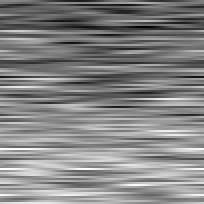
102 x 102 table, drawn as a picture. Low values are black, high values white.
Average level on the scale: 50%. Ninth with the lowest average: top middle. Grain: streaks across. Slope: up to the bottom. Ninth with the highest average: bottom left.
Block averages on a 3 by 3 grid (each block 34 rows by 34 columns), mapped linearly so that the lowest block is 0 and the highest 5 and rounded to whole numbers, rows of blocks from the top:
1 0 1 | 3 2 3 | 5 4 4
